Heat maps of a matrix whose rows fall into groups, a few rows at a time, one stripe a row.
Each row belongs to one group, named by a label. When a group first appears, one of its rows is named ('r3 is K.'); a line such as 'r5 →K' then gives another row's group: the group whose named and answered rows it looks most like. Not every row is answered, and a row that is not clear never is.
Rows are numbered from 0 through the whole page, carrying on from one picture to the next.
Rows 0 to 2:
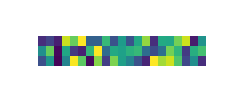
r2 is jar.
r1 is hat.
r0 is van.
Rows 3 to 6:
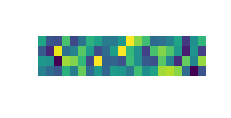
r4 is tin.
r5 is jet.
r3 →hat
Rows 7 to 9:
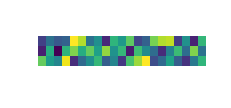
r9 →hat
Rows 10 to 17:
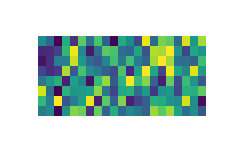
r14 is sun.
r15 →jet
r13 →van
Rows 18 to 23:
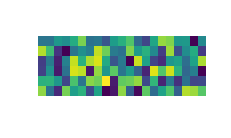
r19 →sun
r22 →sun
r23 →jet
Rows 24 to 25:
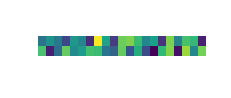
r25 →jet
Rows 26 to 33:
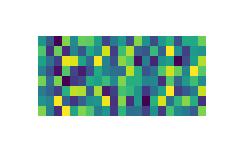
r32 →tin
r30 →sun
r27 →sun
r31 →jet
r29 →hat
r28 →jet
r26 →jet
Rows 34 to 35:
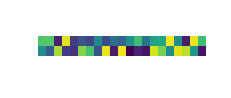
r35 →tin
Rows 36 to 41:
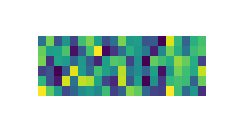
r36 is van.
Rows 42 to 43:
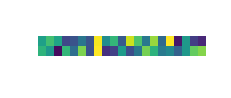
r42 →sun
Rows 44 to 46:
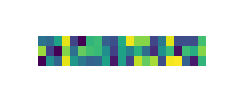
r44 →hat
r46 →van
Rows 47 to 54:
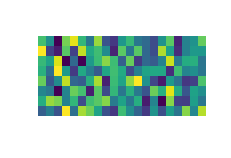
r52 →jar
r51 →hat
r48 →jet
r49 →sun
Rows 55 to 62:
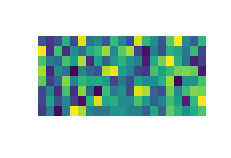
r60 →van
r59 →jet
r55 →van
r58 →tin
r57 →jar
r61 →hat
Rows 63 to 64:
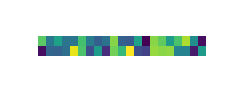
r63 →tin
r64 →jar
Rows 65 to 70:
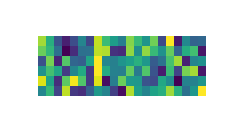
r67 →hat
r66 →sun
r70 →hat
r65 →sun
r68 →sun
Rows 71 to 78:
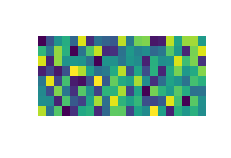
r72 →hat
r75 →hat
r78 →tin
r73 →tin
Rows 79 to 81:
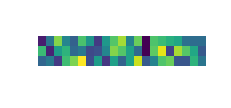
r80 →tin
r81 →jar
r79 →tin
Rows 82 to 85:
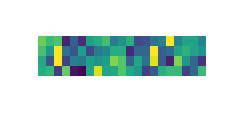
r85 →hat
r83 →tin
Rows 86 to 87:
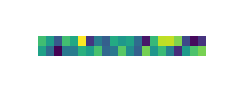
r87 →jet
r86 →jar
